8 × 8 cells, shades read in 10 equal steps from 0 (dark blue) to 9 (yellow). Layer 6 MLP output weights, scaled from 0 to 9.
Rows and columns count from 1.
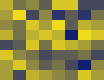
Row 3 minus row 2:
-1 -5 6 1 8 0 6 2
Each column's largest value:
8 9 8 8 9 8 9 8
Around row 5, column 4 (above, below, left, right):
8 2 8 8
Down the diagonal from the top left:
7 9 8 8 8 3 0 6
